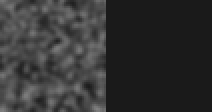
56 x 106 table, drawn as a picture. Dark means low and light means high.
It is made of 1 by 2 panels. Panel 1,1: low, blotchy. Panel 1,2: very low, flat.
